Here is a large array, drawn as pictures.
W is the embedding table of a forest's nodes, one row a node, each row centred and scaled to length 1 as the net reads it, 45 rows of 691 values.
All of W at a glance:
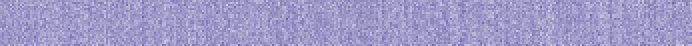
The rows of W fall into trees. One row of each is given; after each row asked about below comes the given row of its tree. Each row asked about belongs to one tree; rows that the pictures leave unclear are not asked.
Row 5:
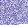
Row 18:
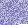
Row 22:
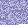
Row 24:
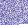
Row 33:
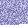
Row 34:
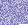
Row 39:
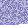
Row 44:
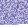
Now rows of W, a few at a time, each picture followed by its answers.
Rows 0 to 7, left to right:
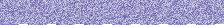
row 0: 18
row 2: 44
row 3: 44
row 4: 5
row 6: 39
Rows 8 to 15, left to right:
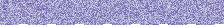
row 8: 22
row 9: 5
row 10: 39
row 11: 33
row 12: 39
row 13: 18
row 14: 39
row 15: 44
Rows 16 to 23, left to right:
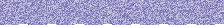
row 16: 44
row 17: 39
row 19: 24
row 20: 5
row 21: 22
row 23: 5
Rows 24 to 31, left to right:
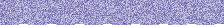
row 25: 22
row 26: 18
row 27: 24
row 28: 39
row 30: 44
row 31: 22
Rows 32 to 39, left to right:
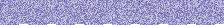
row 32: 34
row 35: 33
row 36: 22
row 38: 33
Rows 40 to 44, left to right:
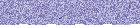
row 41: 5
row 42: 34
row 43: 33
